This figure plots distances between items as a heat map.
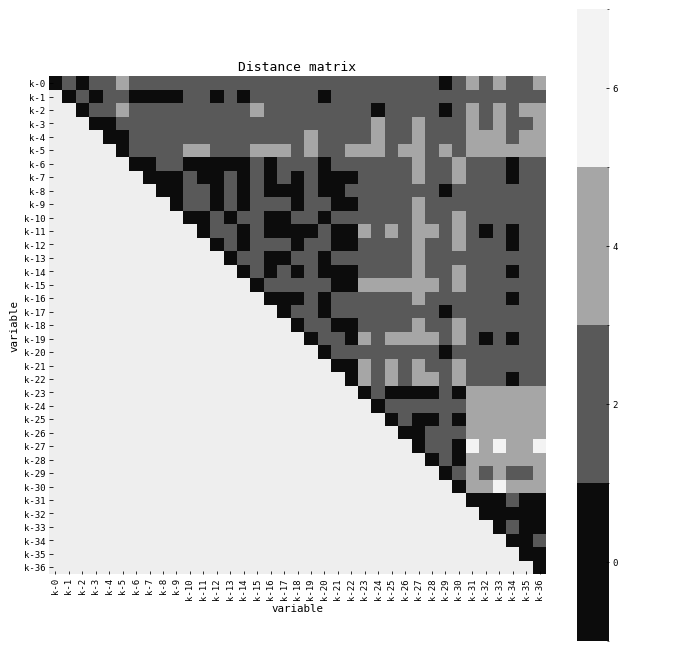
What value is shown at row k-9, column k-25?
2
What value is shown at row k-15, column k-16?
2
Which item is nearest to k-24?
k-2
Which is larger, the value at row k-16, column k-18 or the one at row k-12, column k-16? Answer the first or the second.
the second
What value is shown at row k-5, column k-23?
4
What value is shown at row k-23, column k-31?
4
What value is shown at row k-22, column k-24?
2
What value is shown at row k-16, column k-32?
2
